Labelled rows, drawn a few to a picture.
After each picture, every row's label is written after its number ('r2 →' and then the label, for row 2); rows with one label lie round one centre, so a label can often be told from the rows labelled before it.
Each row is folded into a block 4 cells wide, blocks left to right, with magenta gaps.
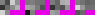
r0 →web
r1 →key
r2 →web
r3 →key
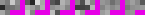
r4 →web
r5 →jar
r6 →jar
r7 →web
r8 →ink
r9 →ink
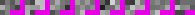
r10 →key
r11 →jar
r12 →key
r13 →ink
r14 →web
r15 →jar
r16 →ink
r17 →key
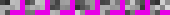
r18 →jar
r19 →jar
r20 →web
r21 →web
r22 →jar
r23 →key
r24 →jar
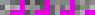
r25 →ink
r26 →key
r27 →ink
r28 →ink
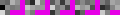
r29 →web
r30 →jar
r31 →key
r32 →key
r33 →web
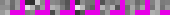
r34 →ink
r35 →jar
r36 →key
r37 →key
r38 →key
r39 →ink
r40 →ink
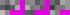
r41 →web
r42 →key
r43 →web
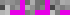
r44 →ink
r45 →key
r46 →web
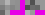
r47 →ink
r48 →web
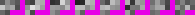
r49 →key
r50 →jar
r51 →jar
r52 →jar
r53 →jar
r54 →web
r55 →key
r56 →key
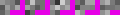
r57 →ink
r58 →key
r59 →jar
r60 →web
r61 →ink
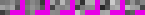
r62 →key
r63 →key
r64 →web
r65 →web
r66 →web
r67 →key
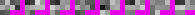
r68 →key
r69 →jar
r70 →jar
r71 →key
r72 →web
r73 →jar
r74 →ink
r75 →jar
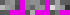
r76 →key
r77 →ink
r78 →key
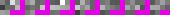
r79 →web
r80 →ink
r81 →jar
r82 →key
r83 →key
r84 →key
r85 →key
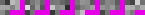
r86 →jar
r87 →key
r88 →key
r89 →ink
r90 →key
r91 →jar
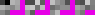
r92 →jar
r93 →jar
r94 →ink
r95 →jar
